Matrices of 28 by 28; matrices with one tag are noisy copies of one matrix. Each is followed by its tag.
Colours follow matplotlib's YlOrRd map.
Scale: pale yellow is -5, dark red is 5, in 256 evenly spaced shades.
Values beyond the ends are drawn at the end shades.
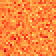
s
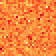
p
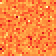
p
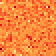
p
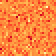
p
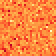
s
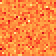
p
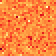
p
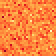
s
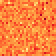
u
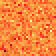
s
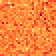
u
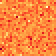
p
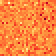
u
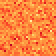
s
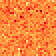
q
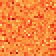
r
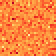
r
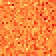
u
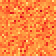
q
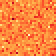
r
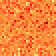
q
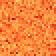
r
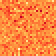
q
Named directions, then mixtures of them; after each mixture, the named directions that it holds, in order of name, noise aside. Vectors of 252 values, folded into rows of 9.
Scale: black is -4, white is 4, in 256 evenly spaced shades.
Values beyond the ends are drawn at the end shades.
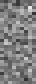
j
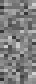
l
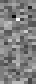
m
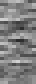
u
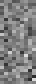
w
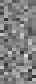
w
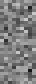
j, w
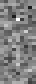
m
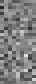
l, w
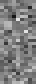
m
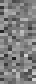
l, w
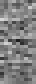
j, u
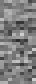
u, w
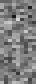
m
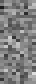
l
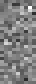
j, m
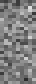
j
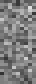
j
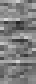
u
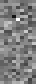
m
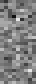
j, m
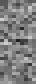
j, u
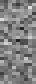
j, u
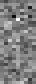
m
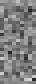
j, w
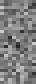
l
